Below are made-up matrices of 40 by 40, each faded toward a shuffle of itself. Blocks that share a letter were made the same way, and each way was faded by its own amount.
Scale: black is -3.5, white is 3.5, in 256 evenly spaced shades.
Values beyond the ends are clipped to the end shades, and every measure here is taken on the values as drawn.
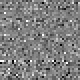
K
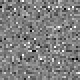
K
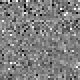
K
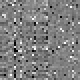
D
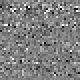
K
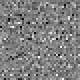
K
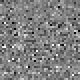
K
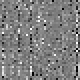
D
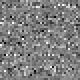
K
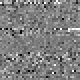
K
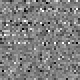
K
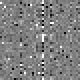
D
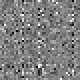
D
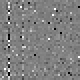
D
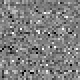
K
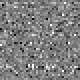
K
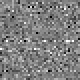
K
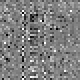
D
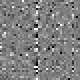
D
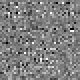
K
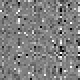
D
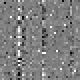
D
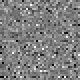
K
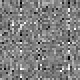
D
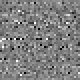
K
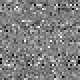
K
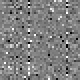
D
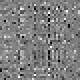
D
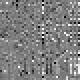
D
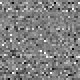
K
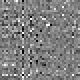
D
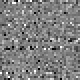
K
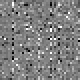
D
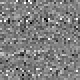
K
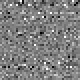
K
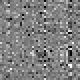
D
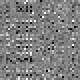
D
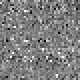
K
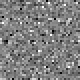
K
